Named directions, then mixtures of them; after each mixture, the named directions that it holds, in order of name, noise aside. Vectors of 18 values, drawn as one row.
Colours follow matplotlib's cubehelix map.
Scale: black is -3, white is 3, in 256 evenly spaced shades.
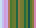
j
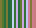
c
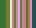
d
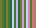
c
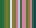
d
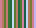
c, j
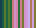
d, j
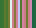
d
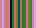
d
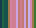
j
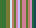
d
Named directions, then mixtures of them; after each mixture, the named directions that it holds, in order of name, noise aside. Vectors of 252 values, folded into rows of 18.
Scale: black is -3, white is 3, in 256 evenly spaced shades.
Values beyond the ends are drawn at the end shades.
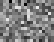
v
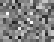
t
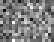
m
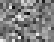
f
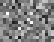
t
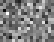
m, t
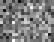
m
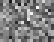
t, v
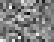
f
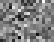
f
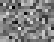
f, t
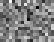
t, v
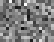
v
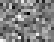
f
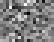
f, v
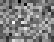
m, v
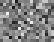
t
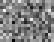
m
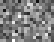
f, m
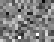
f, t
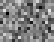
m, t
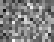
m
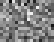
t, v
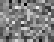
m, v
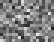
f, v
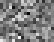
f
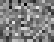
m, v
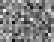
m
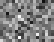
f, t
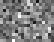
f, m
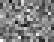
f, v
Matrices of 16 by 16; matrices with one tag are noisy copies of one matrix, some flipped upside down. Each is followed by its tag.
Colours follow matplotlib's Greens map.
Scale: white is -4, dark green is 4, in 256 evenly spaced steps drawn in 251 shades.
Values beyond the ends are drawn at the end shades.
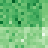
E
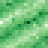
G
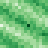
G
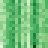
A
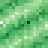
G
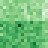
E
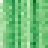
A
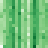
A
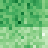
E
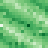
G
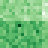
E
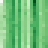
A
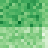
E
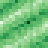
G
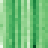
A
